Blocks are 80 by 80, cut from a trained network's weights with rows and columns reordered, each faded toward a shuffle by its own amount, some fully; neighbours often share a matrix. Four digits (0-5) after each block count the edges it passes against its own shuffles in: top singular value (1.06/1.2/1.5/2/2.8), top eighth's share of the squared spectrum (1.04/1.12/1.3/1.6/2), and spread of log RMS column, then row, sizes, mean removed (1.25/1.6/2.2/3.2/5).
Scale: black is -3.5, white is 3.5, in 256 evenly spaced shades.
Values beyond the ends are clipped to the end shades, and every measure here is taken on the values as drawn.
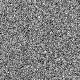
0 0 0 0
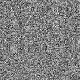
3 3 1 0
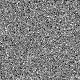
1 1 0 0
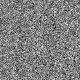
1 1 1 0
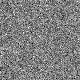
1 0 0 0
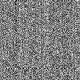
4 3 1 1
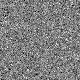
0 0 0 0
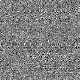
3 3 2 1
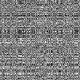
4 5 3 3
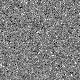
0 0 0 0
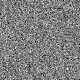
2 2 0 0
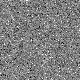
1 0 0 0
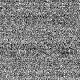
3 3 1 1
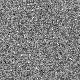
0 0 0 0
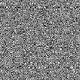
4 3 1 2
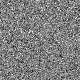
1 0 0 0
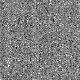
3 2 0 2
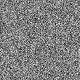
2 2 0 0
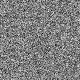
0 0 0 0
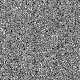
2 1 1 0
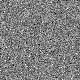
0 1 0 0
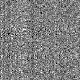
3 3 1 2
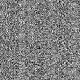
3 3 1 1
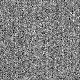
2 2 0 0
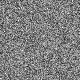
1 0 0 0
